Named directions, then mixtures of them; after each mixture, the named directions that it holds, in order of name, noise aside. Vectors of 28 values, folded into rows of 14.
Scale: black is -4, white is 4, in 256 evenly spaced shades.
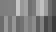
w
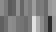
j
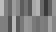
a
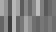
a, w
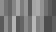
a, j, w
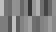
a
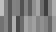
a, j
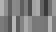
a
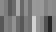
j, w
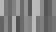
a, j, w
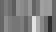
a, j, w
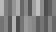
a, w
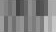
w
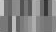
a, j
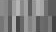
a, w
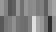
j
